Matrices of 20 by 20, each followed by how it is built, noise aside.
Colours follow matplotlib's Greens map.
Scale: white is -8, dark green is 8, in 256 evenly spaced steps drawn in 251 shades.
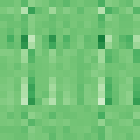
low rank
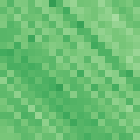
Toeplitz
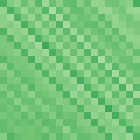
Toeplitz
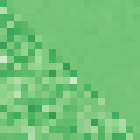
lower triangular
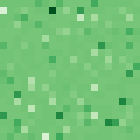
sparse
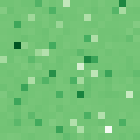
sparse
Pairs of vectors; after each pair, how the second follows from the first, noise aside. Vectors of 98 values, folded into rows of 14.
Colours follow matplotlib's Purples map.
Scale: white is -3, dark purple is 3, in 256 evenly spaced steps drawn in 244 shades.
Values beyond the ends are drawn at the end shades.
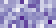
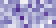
sign-scrambled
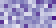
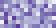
negated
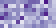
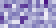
sign-scrambled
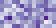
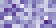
negated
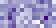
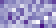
sign-scrambled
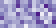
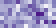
sign-scrambled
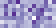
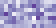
sign-scrambled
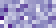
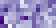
sign-scrambled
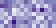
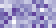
negated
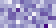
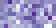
sign-scrambled
